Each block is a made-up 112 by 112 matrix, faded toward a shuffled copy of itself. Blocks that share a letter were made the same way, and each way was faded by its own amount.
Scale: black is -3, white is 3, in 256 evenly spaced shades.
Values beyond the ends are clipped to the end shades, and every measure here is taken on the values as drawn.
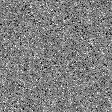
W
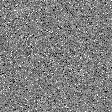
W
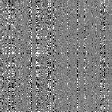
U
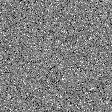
W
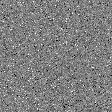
W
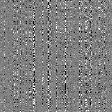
U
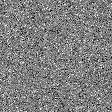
W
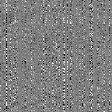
U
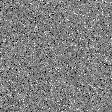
W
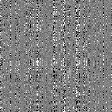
U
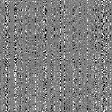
U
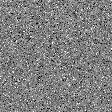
W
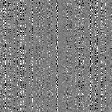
U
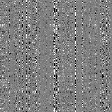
U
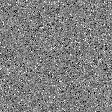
W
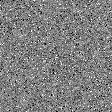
W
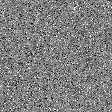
W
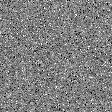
W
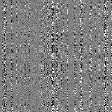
U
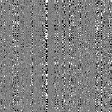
U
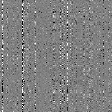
U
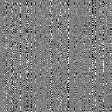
U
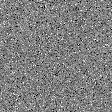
W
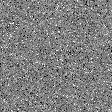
W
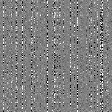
U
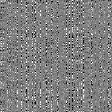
U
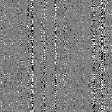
U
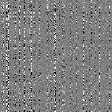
U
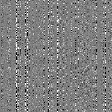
U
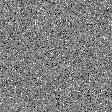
W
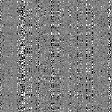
U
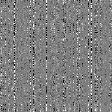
U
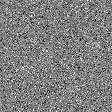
W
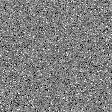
W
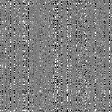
U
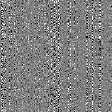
U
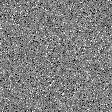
W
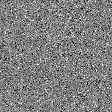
W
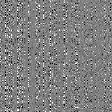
U
